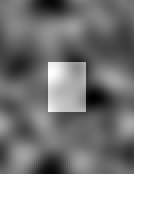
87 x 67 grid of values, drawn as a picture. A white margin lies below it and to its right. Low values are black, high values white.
Average level on the scale: 40%. Odd patch: higher, in the centre. Slope: none. Ninth with the highest average: centre. Calmest part: top right. Roughest part: centre.
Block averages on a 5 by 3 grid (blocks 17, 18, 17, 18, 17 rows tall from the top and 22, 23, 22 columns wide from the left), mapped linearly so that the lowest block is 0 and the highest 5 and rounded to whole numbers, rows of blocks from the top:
211
020
151
221
211
